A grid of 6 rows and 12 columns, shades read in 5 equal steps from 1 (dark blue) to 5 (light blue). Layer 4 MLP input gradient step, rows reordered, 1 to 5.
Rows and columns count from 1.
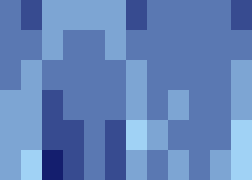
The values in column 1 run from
3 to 4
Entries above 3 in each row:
4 2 3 5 5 6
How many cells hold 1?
1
